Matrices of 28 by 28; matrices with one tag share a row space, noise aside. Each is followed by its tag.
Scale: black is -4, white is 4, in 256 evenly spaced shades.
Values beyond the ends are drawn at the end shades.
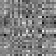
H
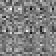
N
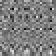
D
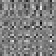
D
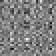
D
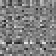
N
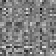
N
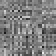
H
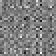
D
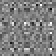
D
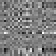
H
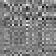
H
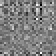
D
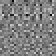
D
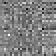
H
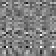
N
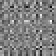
D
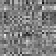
H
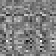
N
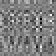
D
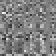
N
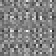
D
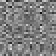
N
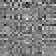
H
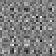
D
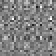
D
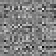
H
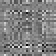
H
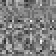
N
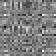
H
